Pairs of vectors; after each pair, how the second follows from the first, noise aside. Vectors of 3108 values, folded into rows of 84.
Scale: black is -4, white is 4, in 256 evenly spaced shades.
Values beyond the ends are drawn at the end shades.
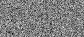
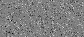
partly zeroed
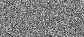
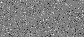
partly zeroed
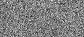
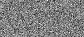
shuffled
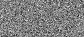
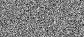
shuffled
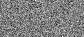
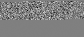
partly zeroed
